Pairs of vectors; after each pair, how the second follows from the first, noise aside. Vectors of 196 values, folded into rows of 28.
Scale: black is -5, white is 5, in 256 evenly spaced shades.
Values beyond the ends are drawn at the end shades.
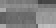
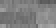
shrunk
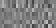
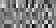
scaled up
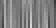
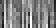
scaled up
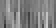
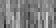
copied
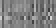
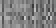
copied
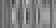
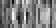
scaled up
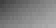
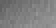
shrunk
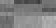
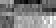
scaled up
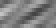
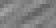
shrunk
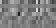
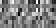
scaled up
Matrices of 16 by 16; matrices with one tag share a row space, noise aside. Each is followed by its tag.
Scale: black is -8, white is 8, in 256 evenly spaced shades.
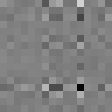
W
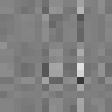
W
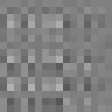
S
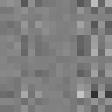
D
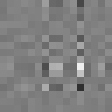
W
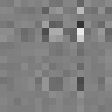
W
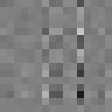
W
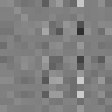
W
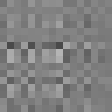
S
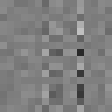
W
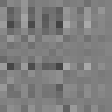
S
